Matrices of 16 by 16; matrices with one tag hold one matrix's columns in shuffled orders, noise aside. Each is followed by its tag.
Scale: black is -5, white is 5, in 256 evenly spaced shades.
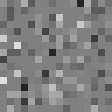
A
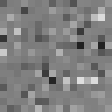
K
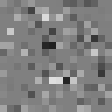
K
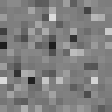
K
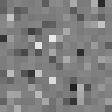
A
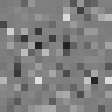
K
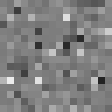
K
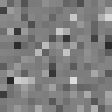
K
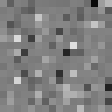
A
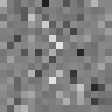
A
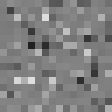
K
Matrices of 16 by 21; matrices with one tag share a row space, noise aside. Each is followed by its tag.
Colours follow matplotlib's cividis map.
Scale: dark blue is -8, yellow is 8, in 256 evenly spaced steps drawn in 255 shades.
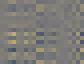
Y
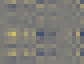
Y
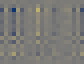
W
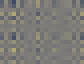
W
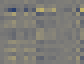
Y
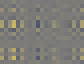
W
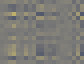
Y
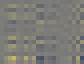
Y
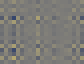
W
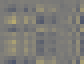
Y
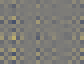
W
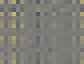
W
